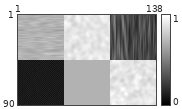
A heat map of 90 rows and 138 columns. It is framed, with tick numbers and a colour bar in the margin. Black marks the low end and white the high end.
The table splits into 2 rows of 3 panels. Panel 1,1: high, streaked across, faint in contrast. Panel 1,2: very high, blotchy, faint in contrast. Panel 1,3: low, streaked downward. Panel 2,1: very low, checkered, faint in contrast. Panel 2,2: high, flat. Panel 2,3: very high, blotchy, faint in contrast.
